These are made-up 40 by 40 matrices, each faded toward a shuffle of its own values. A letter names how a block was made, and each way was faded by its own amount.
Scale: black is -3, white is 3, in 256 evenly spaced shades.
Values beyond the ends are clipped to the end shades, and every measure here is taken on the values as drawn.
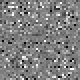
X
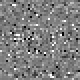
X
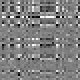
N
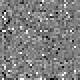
X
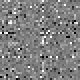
X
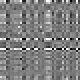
N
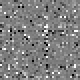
X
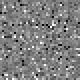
X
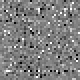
X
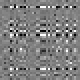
N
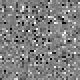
X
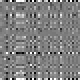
N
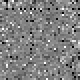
X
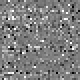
X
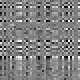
N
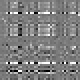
N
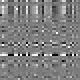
N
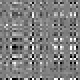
N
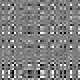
N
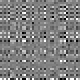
N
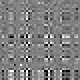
N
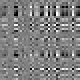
N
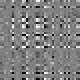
N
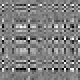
N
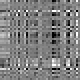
N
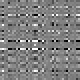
N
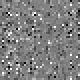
X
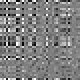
N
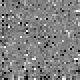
X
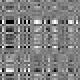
N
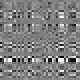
N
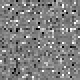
X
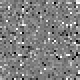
X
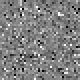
X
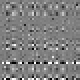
N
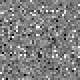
X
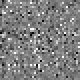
X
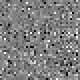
X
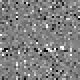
X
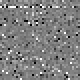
X
